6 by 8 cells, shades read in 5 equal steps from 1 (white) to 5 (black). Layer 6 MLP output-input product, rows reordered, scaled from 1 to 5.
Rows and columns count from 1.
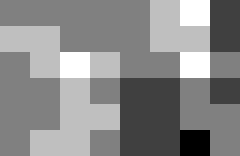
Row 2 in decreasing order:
4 3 3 3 2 2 2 2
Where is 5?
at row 6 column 7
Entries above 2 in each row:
6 4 4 7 6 6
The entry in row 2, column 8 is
4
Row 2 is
2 2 3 3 3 2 2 4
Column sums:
17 15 13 16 21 19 15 21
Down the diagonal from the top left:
3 2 1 3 4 4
